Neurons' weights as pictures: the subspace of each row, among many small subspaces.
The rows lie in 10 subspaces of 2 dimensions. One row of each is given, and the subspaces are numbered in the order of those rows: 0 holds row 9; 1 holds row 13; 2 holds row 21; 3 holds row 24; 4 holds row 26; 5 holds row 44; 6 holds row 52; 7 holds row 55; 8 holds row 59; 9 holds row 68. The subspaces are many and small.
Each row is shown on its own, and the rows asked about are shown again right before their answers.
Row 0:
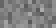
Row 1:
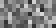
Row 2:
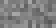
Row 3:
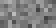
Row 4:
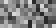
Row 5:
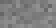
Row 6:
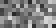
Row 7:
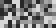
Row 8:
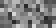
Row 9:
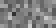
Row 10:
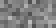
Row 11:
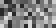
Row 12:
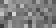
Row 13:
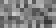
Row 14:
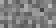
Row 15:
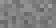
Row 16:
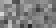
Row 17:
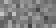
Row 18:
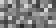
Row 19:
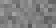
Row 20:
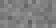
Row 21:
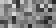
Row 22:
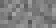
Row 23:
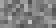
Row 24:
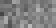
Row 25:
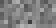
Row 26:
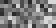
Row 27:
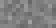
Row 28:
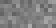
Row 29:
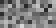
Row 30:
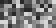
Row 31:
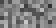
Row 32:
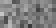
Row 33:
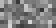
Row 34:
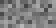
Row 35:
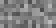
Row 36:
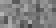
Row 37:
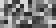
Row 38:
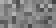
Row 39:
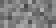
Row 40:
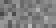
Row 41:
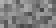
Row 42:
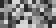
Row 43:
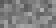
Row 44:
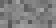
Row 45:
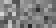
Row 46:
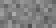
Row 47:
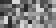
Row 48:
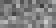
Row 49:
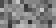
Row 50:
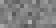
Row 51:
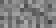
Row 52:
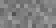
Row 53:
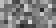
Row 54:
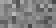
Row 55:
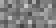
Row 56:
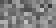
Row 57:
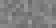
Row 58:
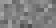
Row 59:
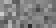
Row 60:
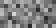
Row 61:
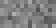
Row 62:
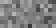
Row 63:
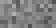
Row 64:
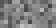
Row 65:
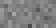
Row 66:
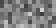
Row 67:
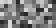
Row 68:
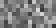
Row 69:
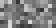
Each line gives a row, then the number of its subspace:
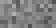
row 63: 2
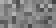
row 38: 2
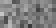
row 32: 3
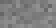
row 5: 7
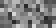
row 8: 5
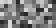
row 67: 5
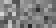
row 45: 8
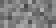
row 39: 4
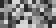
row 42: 6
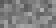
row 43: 9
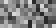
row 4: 9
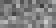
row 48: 1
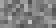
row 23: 0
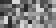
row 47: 3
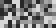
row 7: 8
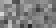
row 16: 8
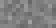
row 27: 0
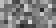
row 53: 6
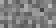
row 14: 2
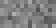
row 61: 4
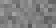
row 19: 4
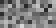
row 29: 7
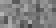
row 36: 3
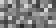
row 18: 7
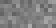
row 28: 4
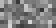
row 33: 5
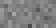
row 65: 0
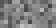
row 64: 6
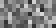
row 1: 9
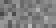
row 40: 8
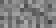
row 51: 1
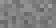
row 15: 1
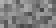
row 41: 9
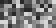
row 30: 1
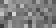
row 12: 3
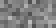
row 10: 7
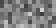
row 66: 9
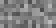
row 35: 2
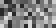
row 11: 3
